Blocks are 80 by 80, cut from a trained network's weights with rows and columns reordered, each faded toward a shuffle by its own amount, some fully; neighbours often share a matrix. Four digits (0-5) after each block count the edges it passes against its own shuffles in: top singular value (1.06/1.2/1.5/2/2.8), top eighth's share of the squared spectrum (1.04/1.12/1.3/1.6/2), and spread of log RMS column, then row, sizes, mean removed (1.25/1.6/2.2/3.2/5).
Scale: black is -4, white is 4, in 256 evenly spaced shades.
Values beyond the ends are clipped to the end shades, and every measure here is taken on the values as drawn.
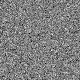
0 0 0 0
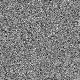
0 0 0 0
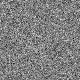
0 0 0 0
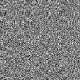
4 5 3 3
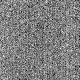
2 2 0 0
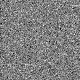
0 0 0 0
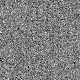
0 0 0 0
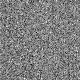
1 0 0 0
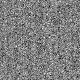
1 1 0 0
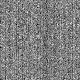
3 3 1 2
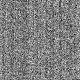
3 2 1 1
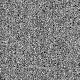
1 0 0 0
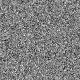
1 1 0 0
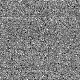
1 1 0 0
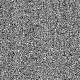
1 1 0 0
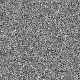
1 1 0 0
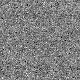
1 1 1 0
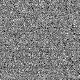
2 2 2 0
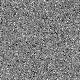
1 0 0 0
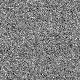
1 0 0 0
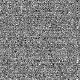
2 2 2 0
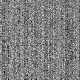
3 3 1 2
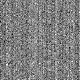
3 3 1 2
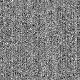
3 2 0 1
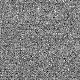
1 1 1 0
